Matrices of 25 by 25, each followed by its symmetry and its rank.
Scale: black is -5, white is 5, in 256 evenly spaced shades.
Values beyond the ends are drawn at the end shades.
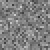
neither, full rank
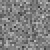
neither, full rank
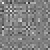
symmetric, rank three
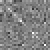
symmetric, rank five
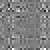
neither, rank three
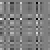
neither, rank one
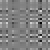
neither, rank one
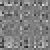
neither, rank three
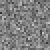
neither, full rank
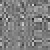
neither, rank three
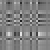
neither, rank one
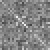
symmetric, rank five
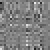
neither, rank three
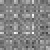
symmetric, rank three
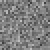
neither, full rank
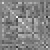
symmetric, rank five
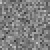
neither, full rank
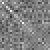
symmetric, rank five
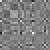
symmetric, rank three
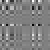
neither, rank one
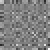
symmetric, rank three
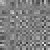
symmetric, rank three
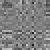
neither, rank three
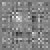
symmetric, rank three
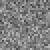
neither, full rank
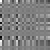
neither, rank one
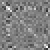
symmetric, rank five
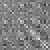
symmetric, rank five
